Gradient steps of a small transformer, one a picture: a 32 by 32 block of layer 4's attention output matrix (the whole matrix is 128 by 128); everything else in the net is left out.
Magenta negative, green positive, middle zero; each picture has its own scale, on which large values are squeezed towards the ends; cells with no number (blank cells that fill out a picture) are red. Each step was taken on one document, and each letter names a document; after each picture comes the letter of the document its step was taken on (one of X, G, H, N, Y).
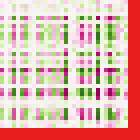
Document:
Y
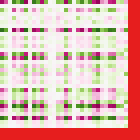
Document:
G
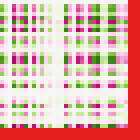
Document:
G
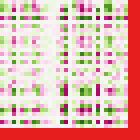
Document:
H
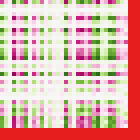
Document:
G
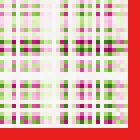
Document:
H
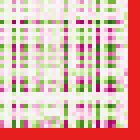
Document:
Y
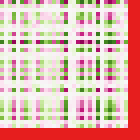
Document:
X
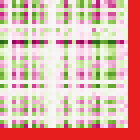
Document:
G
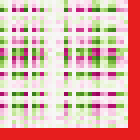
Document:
G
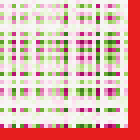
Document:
X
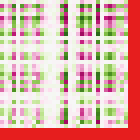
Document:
H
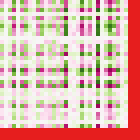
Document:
Y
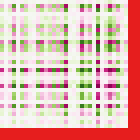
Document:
Y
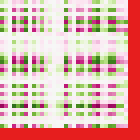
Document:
G
